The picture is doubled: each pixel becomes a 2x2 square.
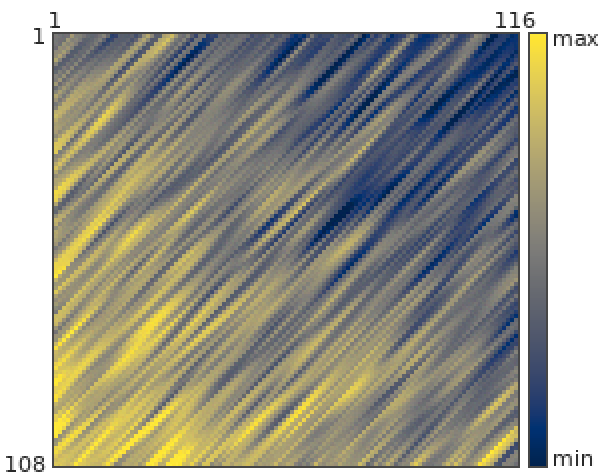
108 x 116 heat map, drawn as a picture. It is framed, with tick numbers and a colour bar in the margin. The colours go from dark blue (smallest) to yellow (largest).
On average the colour sits 50% of the way up the scale. The ninth with the lowest average is the top right. The grain runs diagonally up to the right. Neither half mirrors the other. No row or column stands out. The bottom left is the ninth with the highest average. There is an overall slope up to the bottom left.
